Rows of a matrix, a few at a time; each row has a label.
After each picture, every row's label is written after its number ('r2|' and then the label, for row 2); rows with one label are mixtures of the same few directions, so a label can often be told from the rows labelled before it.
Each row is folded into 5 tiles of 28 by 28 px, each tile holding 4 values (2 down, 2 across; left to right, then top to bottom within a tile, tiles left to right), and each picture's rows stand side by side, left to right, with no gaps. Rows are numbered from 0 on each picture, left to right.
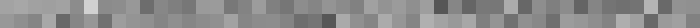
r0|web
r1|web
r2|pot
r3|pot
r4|pot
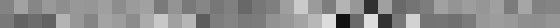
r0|pot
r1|pot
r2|pot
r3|pot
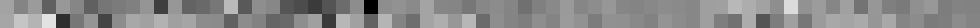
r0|pot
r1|pot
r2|web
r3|pot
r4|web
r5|web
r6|pot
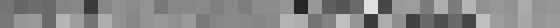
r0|web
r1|pot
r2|pot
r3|pot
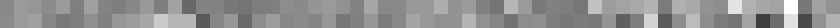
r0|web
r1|pot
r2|web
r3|web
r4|web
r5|web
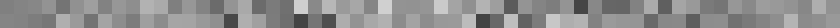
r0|pot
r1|web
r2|pot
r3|pot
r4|pot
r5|web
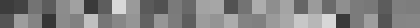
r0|web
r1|web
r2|pot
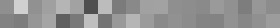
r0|pot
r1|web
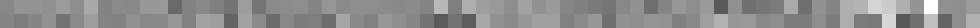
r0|web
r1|web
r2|pot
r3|pot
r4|web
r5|pot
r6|web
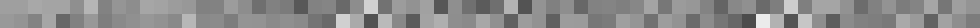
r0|web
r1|web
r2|pot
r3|pot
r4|pot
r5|pot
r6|pot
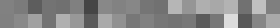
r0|web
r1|web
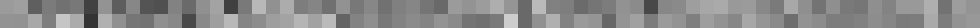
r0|web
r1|web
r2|pot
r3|web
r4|web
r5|web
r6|web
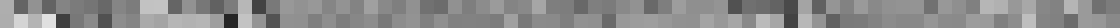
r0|pot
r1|web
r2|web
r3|web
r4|web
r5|web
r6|pot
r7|web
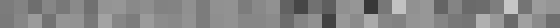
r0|web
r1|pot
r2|web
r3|pot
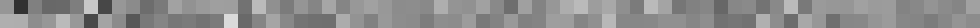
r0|pot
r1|web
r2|pot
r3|pot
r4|web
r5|pot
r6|web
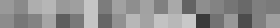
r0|web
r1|pot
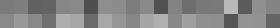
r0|web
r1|pot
